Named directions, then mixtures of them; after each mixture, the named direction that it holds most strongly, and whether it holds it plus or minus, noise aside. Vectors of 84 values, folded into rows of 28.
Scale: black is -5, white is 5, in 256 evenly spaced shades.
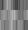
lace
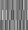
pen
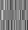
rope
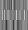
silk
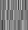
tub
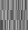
pen, plus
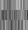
lace, minus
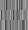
tub, minus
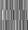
pen, plus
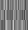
tub, plus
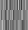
tub, minus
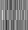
silk, plus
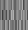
pen, minus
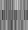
lace, minus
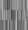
pen, plus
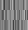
rope, minus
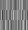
pen, minus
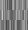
silk, plus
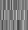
silk, plus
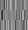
rope, minus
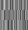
rope, plus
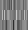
silk, plus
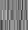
pen, plus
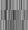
tub, minus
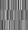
tub, plus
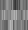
lace, plus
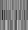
silk, minus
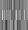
silk, plus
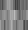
lace, plus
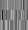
pen, minus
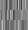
tub, minus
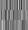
tub, minus
